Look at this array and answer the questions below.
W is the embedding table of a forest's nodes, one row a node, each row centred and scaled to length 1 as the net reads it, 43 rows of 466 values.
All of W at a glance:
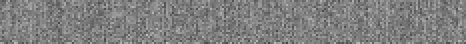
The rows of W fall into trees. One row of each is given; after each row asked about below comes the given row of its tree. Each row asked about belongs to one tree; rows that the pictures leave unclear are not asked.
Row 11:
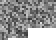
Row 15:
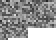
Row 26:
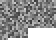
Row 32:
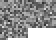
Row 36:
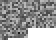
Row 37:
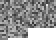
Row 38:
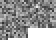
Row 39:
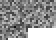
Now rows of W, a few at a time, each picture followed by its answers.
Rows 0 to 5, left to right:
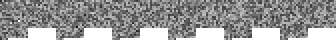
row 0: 15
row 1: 36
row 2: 36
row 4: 38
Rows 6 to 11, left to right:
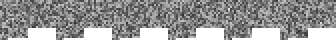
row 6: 32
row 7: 36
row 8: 39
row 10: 39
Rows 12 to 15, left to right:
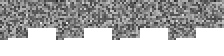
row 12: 11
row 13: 15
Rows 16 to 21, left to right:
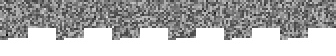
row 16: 38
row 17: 39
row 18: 26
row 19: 36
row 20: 26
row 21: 39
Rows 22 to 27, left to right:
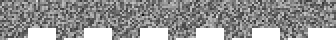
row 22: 36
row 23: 39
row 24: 26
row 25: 39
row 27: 32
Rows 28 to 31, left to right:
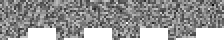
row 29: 32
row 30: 38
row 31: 37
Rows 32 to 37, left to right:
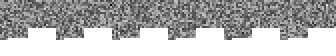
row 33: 11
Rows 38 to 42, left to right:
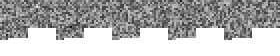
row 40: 37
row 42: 11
